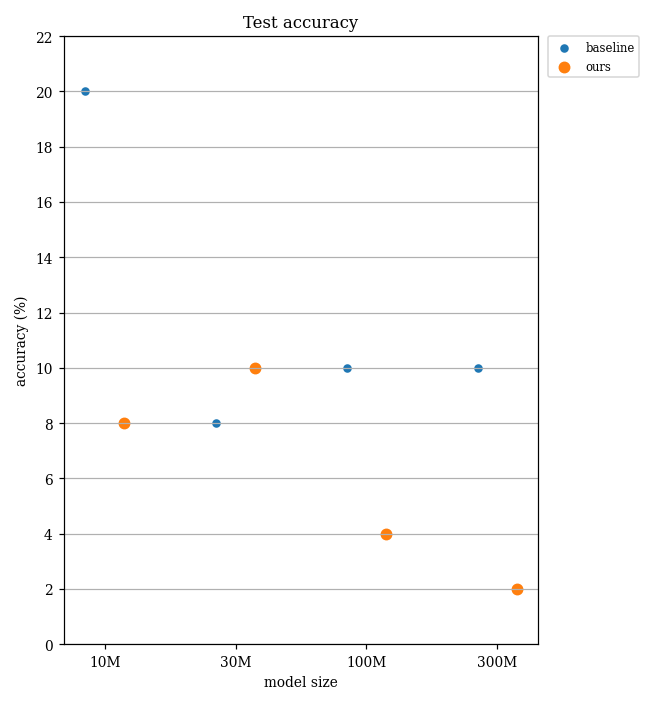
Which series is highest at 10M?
baseline
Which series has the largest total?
baseline
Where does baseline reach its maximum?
10M
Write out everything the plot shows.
Title: Test accuracy
x-axis: model size, ticks 10M 30M 100M 300M
y-axis: accuracy (%), ticks 0 2 4 6 8 10 12 14 16 18 20 22
Legend: baseline, ours
Values:
baseline: 20 8 10 10
ours: 8 10 4 2
